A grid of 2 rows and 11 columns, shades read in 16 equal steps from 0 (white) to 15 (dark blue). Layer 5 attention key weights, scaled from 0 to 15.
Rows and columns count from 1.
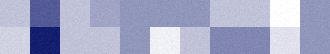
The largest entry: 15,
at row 2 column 2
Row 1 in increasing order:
0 4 4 4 4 6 7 7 7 7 11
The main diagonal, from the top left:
4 15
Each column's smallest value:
3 11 4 4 7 1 4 4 4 0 7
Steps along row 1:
up down up up same same down same down up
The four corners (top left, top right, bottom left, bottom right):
4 7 3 7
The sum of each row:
61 63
